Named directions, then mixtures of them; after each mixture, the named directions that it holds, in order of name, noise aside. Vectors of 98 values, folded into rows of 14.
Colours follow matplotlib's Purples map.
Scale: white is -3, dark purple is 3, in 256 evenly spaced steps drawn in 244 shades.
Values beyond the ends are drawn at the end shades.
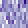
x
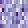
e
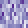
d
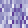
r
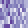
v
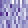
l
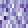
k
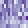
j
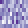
e, r, v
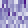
j, v, x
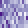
j, l, x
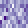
k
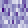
e, j, x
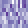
e, l, x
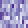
d, k, l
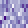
k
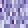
r, v, x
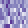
v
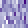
x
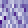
k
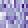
j, k, x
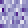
e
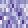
k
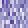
k, v, x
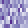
v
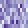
r, v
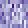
d, r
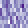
k, v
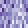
j, l, r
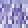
r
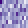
e, r, x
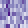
j, v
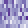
j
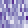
j, x
